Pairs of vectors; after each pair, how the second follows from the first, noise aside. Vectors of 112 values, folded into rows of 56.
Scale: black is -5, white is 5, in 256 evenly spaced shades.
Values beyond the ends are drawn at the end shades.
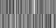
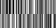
scaled up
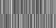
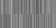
shrunk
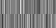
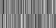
wrapped around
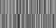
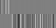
partly zeroed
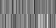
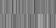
shrunk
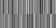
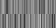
wrapped around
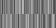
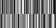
scaled up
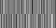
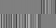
partly zeroed
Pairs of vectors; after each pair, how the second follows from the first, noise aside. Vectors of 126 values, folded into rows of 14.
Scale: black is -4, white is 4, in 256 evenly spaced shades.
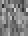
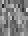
copied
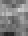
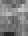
copied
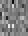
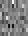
negated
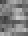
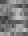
copied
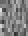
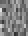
copied
